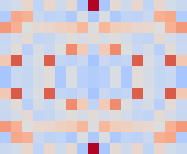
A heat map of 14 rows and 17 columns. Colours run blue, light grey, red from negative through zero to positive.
It mirrors both left to right and top to bottom. The values are skewed, with a long tail toward high values. No single row or column stands out from its neighbours. The centre is the smoothest part.
